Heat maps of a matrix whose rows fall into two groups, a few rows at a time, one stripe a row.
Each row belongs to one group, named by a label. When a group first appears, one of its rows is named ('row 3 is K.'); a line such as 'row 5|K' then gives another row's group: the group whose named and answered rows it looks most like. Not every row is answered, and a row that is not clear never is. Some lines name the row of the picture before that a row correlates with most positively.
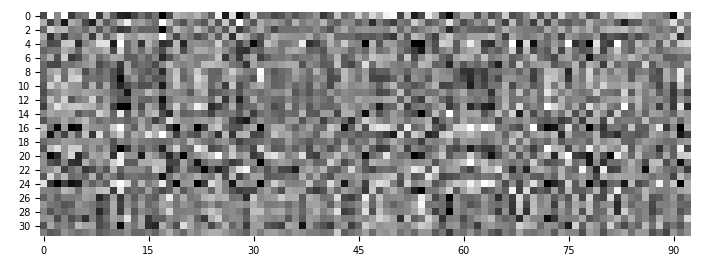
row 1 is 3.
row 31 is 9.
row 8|3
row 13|3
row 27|9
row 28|9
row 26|9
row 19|3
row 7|9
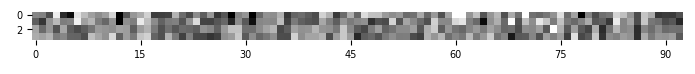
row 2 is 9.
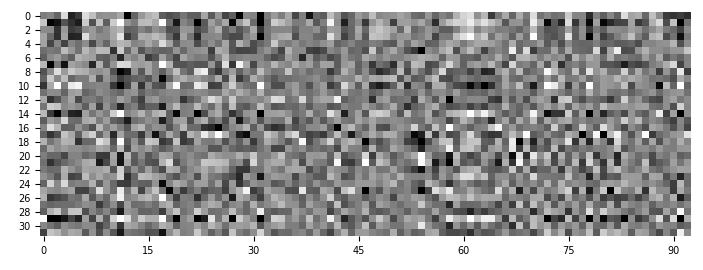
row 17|9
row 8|3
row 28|3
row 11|3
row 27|9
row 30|9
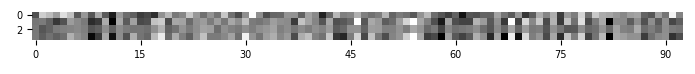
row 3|9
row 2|9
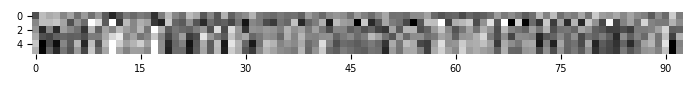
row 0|3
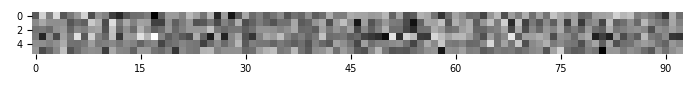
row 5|9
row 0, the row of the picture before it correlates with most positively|0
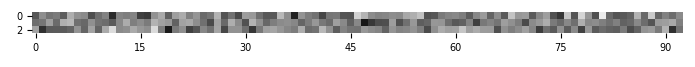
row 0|9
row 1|3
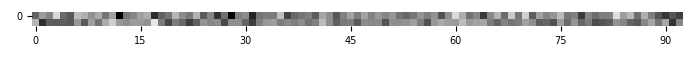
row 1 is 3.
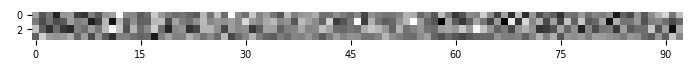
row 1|9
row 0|3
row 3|3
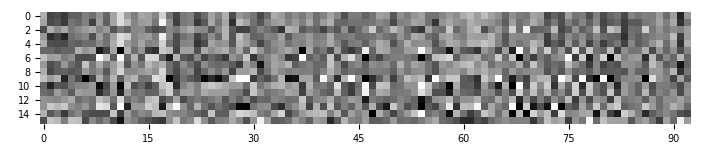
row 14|9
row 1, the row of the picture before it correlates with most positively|2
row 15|3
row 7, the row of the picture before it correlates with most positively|2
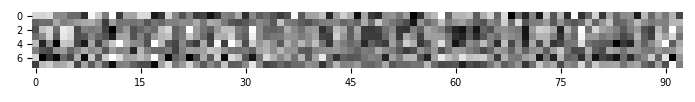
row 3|3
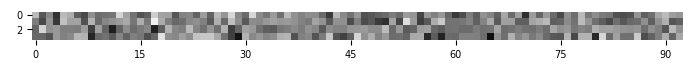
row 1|3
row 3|9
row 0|3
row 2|3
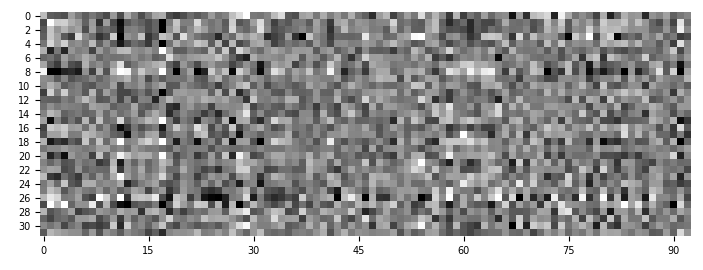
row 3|9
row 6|9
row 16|3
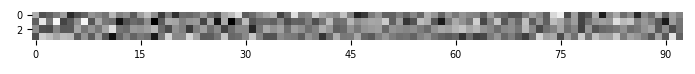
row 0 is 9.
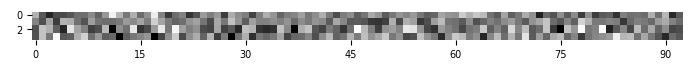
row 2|9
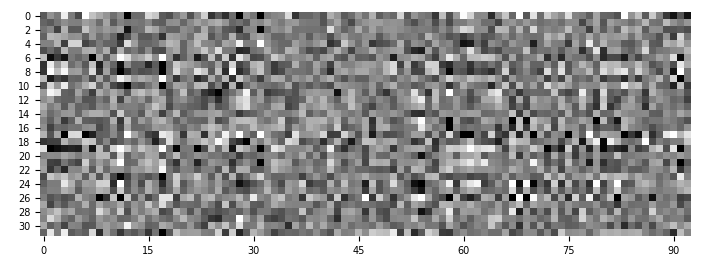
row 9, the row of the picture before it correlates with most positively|0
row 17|3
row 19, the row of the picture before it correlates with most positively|0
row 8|3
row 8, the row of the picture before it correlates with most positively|3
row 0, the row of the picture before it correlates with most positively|3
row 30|3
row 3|3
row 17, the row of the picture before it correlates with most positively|1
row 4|3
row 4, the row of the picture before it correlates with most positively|1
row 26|9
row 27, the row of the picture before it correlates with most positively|1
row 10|3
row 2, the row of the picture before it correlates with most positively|3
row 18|9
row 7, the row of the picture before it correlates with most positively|3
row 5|9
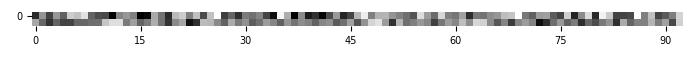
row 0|9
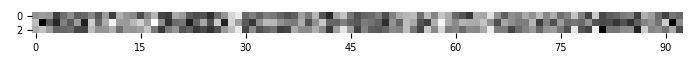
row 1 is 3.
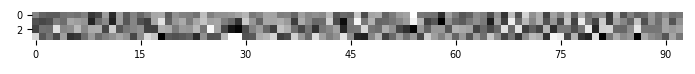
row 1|9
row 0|9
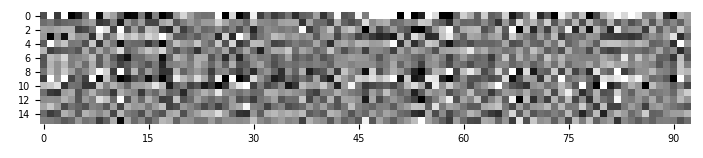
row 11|9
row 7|3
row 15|9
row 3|3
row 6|3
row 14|9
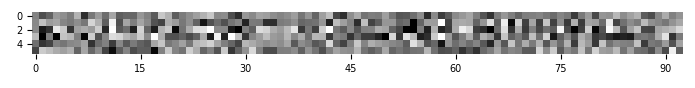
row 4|9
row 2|9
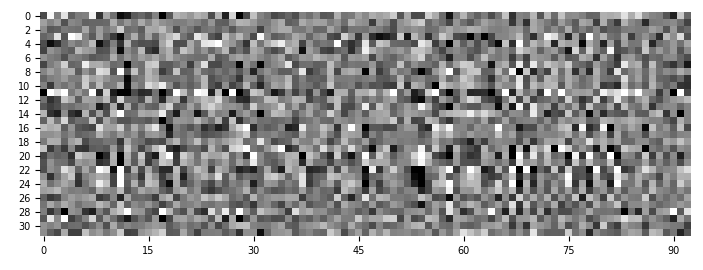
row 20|9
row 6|9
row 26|9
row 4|9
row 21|9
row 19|9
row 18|3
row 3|3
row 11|3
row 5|9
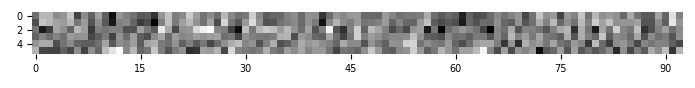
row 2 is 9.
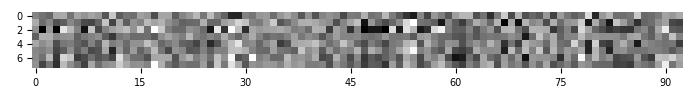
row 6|3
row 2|3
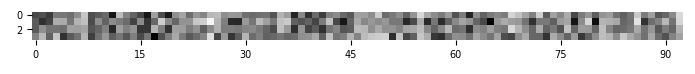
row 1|9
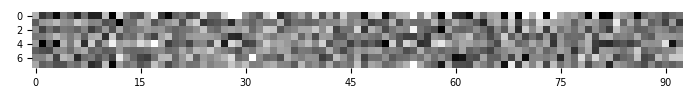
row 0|9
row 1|3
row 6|3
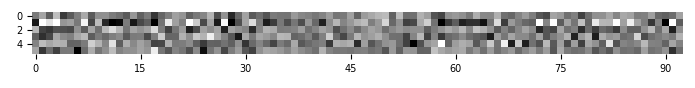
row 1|3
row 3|9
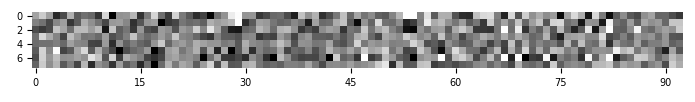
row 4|9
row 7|3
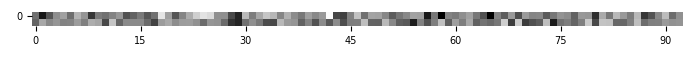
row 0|9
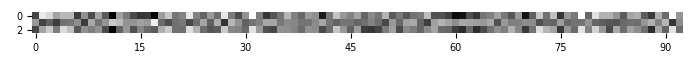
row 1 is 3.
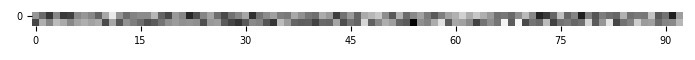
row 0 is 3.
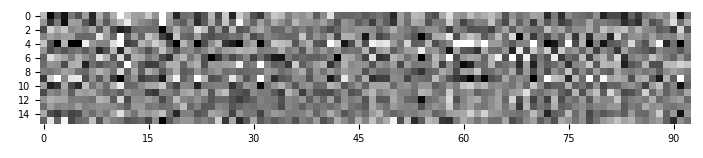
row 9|3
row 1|3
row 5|9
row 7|3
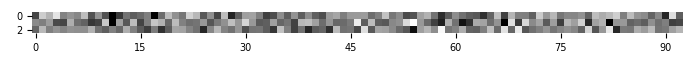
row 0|3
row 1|9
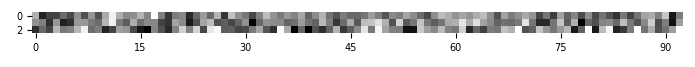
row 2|9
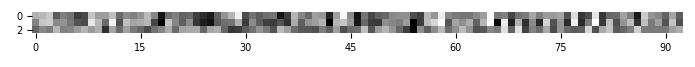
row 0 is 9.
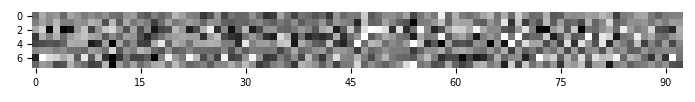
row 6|3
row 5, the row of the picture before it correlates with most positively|1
